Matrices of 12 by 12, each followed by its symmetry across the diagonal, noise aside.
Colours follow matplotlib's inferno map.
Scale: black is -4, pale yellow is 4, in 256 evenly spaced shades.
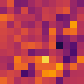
antisymmetric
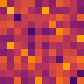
symmetric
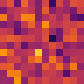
antisymmetric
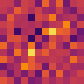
symmetric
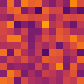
neither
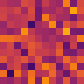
antisymmetric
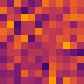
antisymmetric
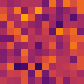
neither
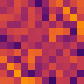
symmetric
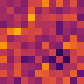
symmetric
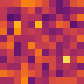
neither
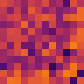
symmetric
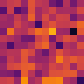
neither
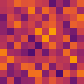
antisymmetric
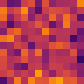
antisymmetric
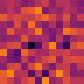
neither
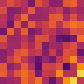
symmetric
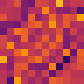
symmetric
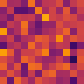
neither
